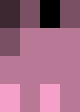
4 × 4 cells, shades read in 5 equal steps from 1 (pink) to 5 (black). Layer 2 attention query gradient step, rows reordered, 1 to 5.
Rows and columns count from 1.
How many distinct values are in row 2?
2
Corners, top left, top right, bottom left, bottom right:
4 3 1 2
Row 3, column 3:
2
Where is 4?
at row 1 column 1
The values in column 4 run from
2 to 3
